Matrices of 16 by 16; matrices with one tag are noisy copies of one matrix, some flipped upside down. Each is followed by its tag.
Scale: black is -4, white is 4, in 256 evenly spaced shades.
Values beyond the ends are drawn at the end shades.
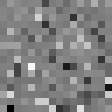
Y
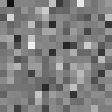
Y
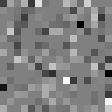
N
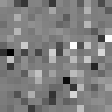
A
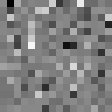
Y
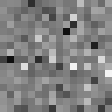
A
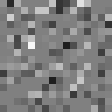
Y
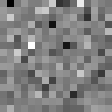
Y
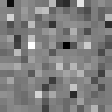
Y
